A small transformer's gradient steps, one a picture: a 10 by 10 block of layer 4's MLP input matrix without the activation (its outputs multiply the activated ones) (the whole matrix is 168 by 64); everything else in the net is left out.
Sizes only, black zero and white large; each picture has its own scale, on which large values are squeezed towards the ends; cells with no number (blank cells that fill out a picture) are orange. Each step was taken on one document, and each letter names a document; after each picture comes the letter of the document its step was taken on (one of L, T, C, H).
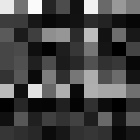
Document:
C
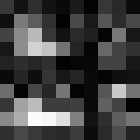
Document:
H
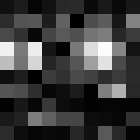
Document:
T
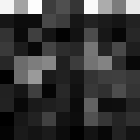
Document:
C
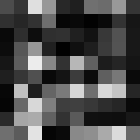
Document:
H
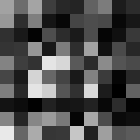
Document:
C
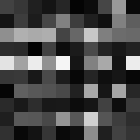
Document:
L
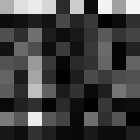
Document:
C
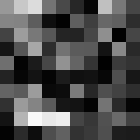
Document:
H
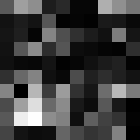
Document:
H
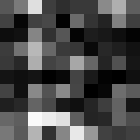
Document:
H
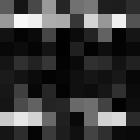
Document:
L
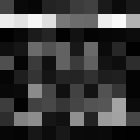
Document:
L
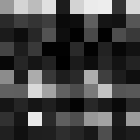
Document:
C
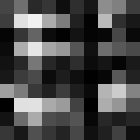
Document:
H
